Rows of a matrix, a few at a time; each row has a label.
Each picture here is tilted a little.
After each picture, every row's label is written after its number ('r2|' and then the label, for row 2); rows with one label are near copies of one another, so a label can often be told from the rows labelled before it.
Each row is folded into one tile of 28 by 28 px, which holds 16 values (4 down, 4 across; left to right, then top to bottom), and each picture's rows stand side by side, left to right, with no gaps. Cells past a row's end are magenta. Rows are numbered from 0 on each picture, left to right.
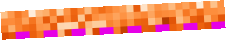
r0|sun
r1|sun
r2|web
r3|web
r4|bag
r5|sun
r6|sun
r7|sun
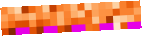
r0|bag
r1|bag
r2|bag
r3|sun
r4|web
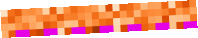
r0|web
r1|bag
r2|web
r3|bag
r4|web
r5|sun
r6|web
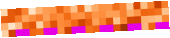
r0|web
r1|sun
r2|bag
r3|sun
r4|bag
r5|web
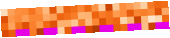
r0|sun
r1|bag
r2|web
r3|bag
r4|sun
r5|web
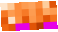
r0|sun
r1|bag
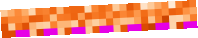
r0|sun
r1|web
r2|web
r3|web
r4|web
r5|sun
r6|web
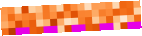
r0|bag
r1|sun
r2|web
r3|sun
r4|web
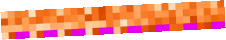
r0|web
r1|web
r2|web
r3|web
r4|web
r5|bag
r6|sun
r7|bag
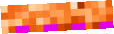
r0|web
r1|sun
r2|bag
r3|bag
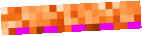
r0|web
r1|bag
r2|sun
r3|bag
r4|sun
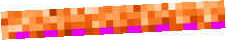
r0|web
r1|bag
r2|bag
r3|sun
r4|bag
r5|bag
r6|sun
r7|sun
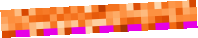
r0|bag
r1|web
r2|web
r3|web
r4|bag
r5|bag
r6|bag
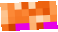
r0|bag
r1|web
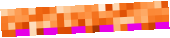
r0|sun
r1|web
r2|sun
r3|bag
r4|web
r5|bag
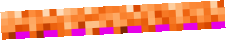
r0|bag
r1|bag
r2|sun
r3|web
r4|bag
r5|sun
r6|sun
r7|bag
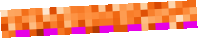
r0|sun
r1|bag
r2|sun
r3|bag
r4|sun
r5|web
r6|web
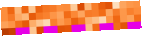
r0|bag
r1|web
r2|bag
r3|web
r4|sun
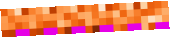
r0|bag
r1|bag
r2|bag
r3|bag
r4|bag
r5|web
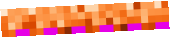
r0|sun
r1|sun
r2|bag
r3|sun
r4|bag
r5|bag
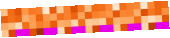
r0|web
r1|bag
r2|web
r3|web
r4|web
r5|web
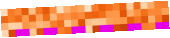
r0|web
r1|web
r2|sun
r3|web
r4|bag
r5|sun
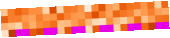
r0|web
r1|bag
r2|web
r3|web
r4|web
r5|bag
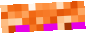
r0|web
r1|sun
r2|web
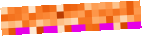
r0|web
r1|web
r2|web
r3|sun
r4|web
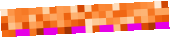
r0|sun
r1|bag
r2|bag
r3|web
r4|web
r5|bag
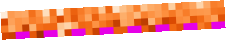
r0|sun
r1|bag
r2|web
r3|bag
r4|sun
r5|sun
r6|sun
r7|sun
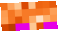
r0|bag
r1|web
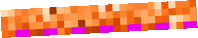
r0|sun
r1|bag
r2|sun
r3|bag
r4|sun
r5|bag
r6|web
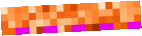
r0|sun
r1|web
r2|web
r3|bag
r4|sun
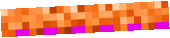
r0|sun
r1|bag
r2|bag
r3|bag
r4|sun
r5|bag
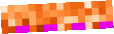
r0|sun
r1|bag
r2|web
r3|web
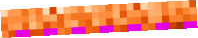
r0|sun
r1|bag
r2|sun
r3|sun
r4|bag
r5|sun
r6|bag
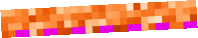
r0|sun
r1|web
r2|sun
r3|web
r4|bag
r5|web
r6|sun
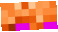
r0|bag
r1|sun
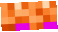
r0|bag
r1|bag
